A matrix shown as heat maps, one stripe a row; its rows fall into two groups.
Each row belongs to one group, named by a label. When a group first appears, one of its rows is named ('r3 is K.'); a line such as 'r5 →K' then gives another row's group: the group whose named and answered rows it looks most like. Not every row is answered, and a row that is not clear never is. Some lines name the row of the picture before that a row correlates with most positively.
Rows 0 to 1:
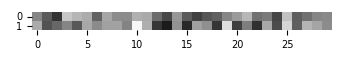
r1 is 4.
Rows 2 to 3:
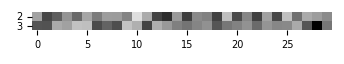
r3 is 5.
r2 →4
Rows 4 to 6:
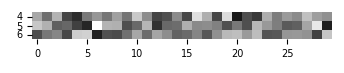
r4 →4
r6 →5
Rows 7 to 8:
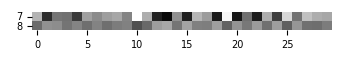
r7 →4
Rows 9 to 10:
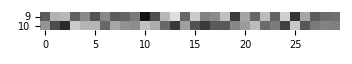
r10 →4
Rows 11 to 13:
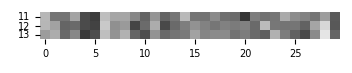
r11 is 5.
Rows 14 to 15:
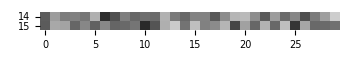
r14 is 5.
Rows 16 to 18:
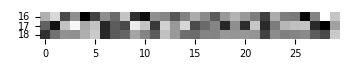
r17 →5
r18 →5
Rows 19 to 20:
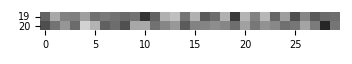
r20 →5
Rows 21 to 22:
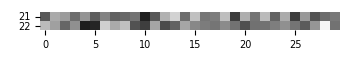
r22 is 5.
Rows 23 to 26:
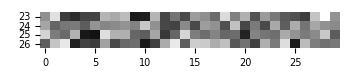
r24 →4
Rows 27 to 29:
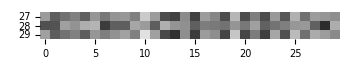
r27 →4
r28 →5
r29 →4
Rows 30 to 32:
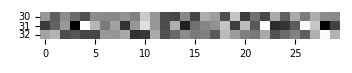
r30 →4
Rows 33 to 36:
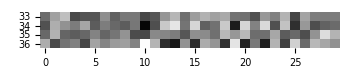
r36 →4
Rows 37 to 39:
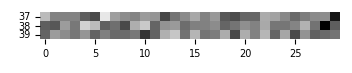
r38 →5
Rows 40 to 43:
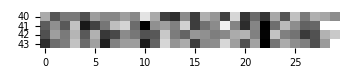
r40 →4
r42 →5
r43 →5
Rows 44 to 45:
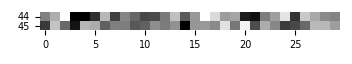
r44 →4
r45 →5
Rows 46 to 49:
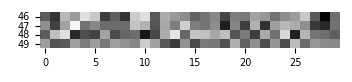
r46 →5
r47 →5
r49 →4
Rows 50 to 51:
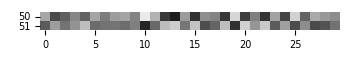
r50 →4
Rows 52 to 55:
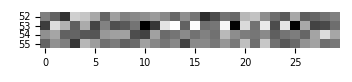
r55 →5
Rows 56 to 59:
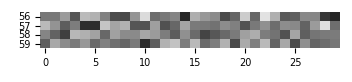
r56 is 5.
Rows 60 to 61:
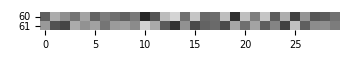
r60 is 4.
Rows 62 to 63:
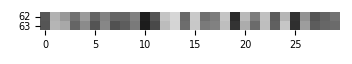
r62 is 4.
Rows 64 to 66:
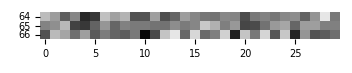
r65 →4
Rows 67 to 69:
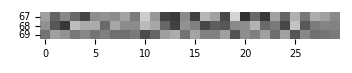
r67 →4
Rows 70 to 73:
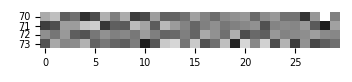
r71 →5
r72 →4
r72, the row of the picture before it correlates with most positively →67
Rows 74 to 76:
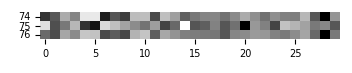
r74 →5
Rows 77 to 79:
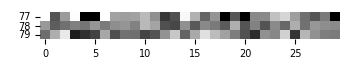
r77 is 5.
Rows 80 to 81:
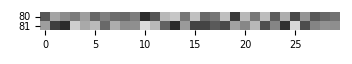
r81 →4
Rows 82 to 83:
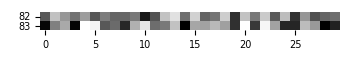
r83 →5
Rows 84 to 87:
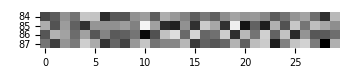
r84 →5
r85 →4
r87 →5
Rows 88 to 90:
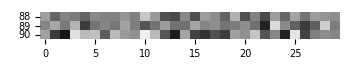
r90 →4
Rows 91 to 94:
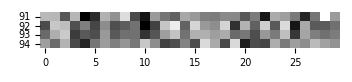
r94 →4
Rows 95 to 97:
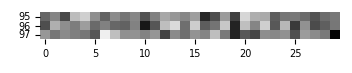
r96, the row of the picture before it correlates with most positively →92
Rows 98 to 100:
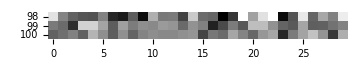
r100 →5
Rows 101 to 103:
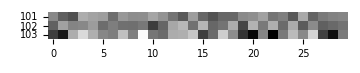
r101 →4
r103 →5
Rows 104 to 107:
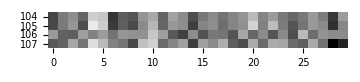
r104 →5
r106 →4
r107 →5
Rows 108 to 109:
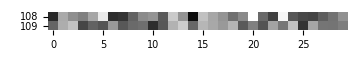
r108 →5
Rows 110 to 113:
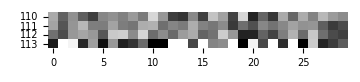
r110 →4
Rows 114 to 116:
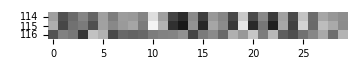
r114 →4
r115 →4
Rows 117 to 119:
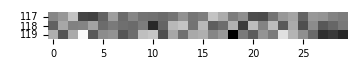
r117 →4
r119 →5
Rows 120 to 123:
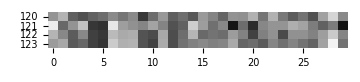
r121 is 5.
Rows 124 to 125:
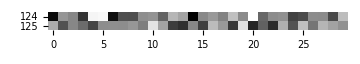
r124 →5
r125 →4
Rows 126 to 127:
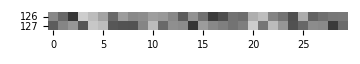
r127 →5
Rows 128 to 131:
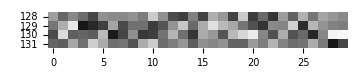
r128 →4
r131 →5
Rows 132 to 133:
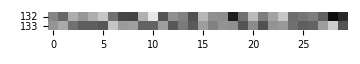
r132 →5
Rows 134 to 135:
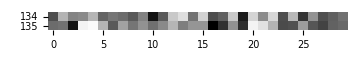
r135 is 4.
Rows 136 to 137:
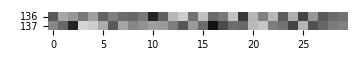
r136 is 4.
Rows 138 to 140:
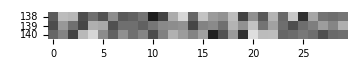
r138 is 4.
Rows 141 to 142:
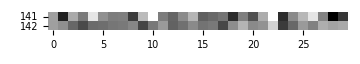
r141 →5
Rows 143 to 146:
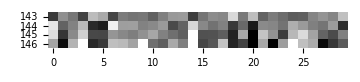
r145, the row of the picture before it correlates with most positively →141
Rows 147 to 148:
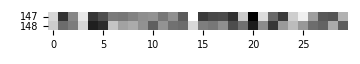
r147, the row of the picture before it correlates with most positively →145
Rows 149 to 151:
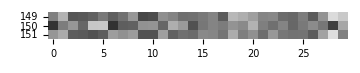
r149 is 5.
